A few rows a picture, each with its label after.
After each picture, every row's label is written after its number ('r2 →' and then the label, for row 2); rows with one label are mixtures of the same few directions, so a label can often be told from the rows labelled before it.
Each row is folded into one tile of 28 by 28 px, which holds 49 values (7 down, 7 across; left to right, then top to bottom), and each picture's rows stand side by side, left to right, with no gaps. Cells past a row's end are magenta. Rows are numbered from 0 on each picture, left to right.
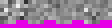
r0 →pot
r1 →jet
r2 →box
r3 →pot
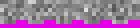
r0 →pot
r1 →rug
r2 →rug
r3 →pot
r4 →box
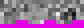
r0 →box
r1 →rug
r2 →box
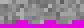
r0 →rug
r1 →rug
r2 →box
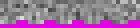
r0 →pot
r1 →rug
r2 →rug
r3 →rug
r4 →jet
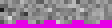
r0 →pot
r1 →jet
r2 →jet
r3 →box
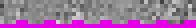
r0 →box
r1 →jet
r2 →pot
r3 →pot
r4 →jet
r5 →jet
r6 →box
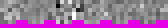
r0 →box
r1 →rug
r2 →box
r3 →pot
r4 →rug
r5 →box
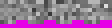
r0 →jet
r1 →pot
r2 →rug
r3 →box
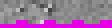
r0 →rug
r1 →rug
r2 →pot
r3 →pot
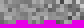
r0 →box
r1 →box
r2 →jet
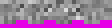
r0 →rug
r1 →rug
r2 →rug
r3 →rug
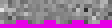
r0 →pot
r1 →pot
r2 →rug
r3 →pot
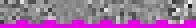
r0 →jet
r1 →rug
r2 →rug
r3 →rug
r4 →rug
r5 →box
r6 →box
